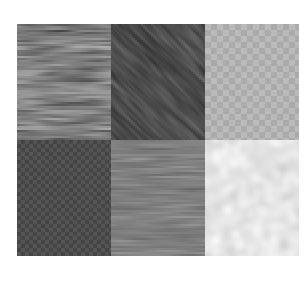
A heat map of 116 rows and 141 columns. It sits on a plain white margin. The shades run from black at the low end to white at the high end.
The table splits into 2 rows of 3 panels. Panel 1,1: middling, streaked across. Panel 1,2: low, slanting down to the right, faint in contrast. Panel 1,3: high, checkered, faint in contrast. Panel 2,1: low, checkered, faint in contrast. Panel 2,2: middling, streaked across, faint in contrast. Panel 2,3: very high, blotchy, faint in contrast.
